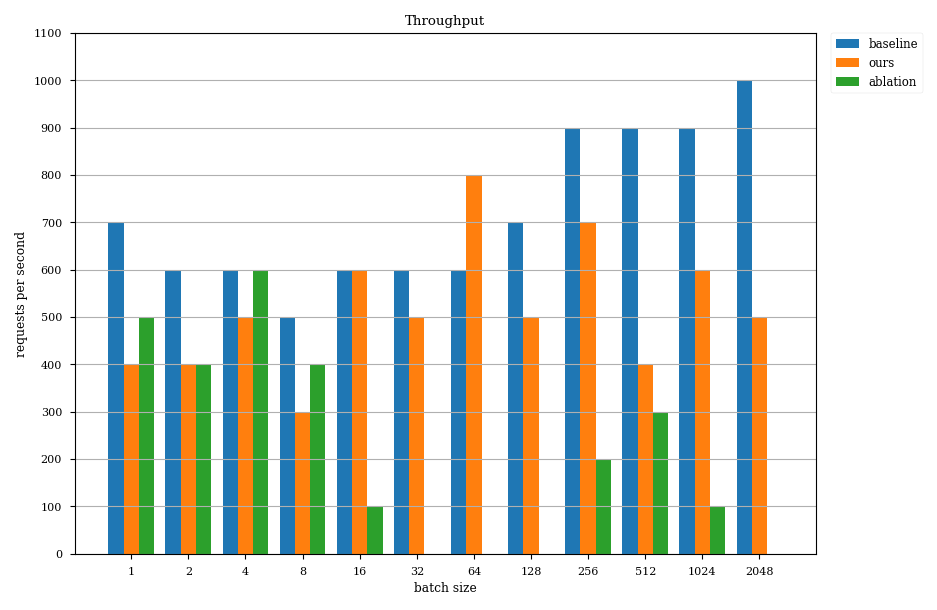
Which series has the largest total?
baseline
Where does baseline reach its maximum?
2048
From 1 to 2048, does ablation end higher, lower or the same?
lower
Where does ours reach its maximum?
64
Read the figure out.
Title: Throughput
x-axis: batch size, ticks 1 2 4 8 16 32 64 128 256 512 1024 2048
y-axis: requests per second, ticks 0 100 200 300 400 500 600 700 800 900 1000 1100
Legend: baseline, ours, ablation
Values:
baseline: 700 600 600 500 600 600 600 700 900 900 900 1000
ours: 400 400 500 300 600 500 800 500 700 400 600 500
ablation: 500 400 600 400 100 0 0 0 200 300 100 0
